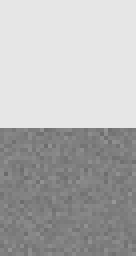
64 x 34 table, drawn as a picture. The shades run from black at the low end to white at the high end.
It is made of 2 by 1 panels. Panel 1,1: very high, flat. Panel 2,1: middling, fine-grained, faint in contrast.
